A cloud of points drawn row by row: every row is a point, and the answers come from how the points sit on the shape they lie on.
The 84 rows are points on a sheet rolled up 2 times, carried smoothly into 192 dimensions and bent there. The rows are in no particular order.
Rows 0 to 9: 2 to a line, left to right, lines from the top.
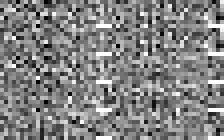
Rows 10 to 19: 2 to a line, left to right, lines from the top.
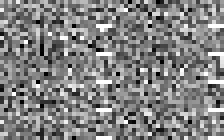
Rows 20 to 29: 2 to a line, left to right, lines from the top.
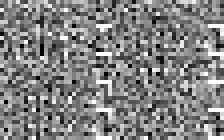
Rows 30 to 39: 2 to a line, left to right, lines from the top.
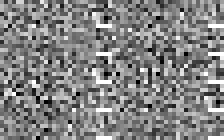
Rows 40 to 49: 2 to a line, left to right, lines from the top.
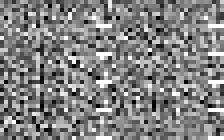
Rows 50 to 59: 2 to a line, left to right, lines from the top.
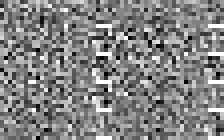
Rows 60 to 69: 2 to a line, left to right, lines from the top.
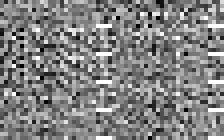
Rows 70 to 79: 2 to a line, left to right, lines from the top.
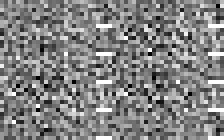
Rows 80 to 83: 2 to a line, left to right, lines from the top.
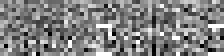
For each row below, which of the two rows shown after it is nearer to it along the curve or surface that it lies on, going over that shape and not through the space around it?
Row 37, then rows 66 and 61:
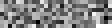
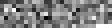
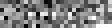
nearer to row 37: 61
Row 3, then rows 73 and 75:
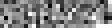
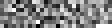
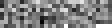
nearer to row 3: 73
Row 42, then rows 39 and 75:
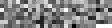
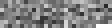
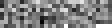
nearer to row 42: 75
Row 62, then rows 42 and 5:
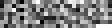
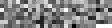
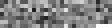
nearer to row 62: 42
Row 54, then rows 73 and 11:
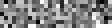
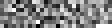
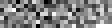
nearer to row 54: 11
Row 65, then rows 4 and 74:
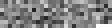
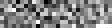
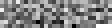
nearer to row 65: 74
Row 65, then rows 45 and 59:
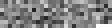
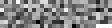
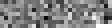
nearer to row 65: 59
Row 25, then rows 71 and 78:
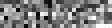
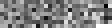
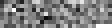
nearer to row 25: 78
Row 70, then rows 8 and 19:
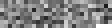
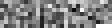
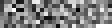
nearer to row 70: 8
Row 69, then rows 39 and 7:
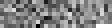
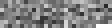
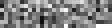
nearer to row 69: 7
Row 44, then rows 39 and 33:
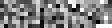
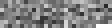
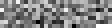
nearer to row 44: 33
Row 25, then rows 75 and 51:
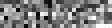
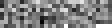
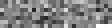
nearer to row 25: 75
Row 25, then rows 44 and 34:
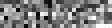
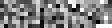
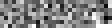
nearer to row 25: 34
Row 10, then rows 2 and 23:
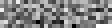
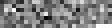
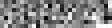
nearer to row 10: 23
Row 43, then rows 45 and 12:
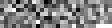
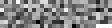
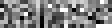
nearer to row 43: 12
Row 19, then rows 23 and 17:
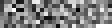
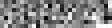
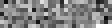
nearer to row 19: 23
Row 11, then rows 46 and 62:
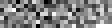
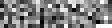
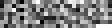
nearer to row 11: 62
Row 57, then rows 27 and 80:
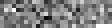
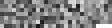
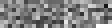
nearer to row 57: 27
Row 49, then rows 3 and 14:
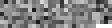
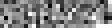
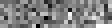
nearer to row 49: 14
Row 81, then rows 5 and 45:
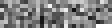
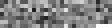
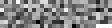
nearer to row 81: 45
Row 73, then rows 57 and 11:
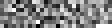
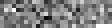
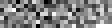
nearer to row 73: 11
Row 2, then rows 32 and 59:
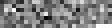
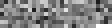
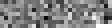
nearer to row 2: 59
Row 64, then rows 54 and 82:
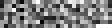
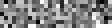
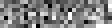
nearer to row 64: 82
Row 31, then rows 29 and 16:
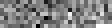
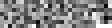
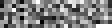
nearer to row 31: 29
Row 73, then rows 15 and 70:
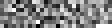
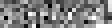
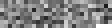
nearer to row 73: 15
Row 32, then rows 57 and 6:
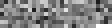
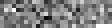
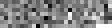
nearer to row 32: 6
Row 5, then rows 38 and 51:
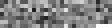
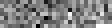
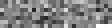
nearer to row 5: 51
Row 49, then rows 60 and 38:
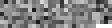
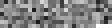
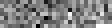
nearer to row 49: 60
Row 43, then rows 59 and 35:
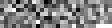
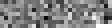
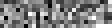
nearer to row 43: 35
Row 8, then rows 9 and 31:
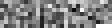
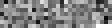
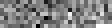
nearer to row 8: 31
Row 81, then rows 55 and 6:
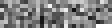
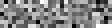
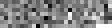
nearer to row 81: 55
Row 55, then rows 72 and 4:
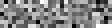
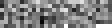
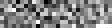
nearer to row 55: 72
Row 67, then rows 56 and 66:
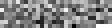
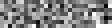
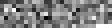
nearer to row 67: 56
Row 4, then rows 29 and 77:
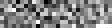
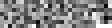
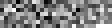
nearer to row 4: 77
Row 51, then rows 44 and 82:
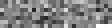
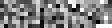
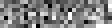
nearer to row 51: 82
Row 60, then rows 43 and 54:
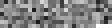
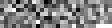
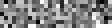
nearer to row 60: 54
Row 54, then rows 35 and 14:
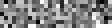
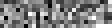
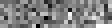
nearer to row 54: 35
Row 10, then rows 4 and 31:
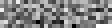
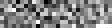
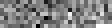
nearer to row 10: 31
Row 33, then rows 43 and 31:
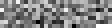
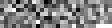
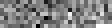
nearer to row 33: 31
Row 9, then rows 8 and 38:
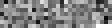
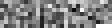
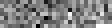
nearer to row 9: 38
